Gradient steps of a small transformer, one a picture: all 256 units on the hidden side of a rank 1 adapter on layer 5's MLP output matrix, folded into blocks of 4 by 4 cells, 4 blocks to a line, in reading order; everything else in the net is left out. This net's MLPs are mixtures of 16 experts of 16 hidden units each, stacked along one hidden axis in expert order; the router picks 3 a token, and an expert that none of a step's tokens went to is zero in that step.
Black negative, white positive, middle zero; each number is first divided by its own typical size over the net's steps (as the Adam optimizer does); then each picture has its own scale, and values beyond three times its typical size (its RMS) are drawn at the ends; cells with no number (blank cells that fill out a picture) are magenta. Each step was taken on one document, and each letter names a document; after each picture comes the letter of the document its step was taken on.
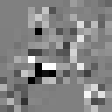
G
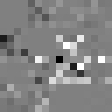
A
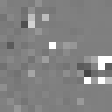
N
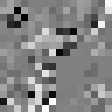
G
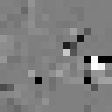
N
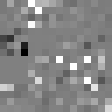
A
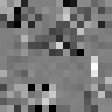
G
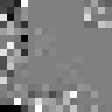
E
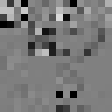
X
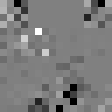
E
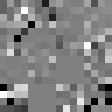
A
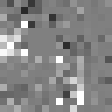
A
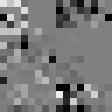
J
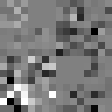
G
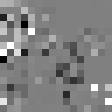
X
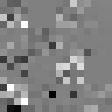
E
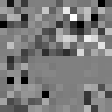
G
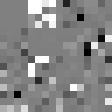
A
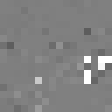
N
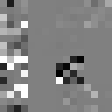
J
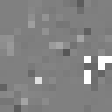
N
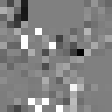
E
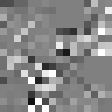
G
